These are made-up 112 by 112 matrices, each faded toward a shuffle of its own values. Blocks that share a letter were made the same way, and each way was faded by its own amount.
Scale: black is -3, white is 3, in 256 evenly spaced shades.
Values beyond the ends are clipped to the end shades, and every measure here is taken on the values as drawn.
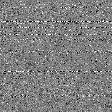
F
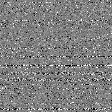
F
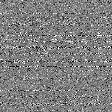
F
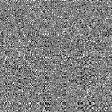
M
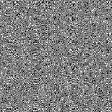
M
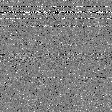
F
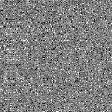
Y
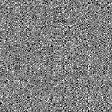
M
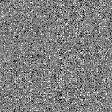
Y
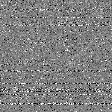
F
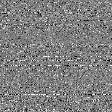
F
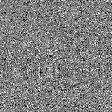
Y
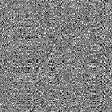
M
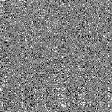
Y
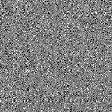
Y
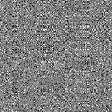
M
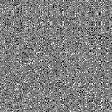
M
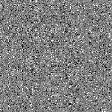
Y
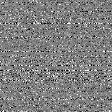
F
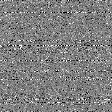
F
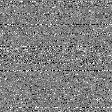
F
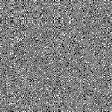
M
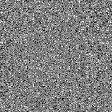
Y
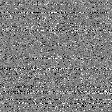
F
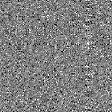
Y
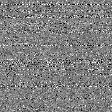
F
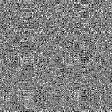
M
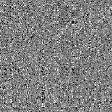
Y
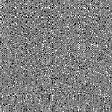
M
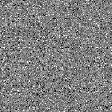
Y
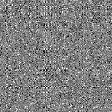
M
